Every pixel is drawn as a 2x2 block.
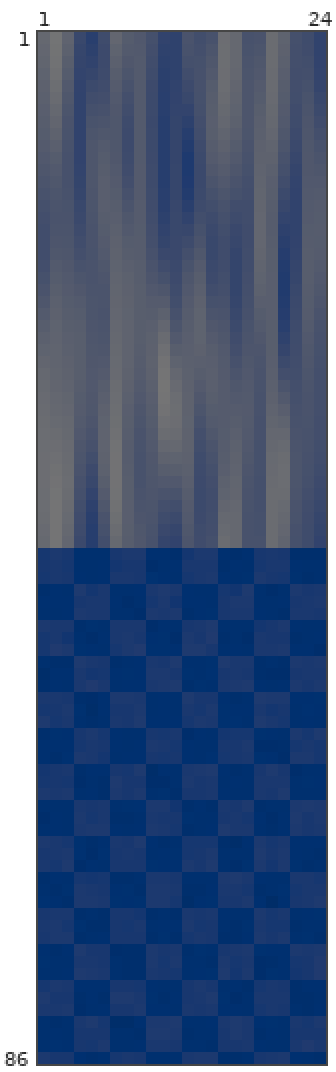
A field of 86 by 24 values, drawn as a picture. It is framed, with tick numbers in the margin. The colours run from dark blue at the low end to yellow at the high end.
It is made of 2 by 1 panels. Panel 1,1: low, streaked downward. Panel 2,1: very low, checkered, faint in contrast.
